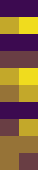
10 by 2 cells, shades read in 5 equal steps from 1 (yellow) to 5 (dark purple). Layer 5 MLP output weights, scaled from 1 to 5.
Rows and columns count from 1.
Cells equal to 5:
6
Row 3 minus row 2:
3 4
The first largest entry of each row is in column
1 1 1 1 1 1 1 1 1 2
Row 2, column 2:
1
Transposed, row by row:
5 2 5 4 2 3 5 4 3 3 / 5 1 5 4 1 2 5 2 3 4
